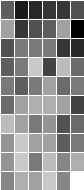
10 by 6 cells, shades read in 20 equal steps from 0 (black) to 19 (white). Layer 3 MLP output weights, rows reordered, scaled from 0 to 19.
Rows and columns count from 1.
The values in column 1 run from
6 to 14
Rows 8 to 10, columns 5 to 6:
7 9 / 10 13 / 10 19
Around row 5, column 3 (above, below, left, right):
15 13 7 12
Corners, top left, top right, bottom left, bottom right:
7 6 10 19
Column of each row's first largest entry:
1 1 2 3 4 3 1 2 2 6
